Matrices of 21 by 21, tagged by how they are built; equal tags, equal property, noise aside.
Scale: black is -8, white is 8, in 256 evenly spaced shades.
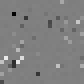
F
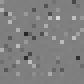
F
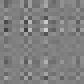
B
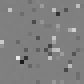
F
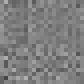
B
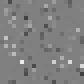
F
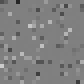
F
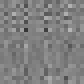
B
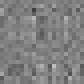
B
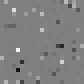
F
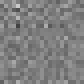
B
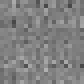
B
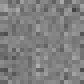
B
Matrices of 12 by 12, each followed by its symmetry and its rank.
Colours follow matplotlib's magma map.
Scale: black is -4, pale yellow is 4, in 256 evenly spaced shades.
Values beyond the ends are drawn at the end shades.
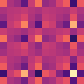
symmetric, rank one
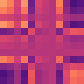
symmetric, rank one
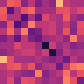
symmetric, full rank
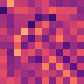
antisymmetric, full rank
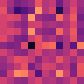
neither, rank two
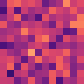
neither, full rank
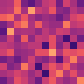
symmetric, full rank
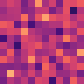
antisymmetric, full rank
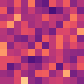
neither, full rank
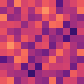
symmetric, full rank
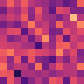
antisymmetric, full rank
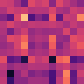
neither, rank two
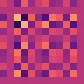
symmetric, rank one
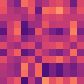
neither, rank two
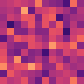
antisymmetric, full rank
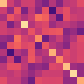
symmetric, full rank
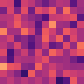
neither, full rank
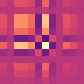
symmetric, rank one
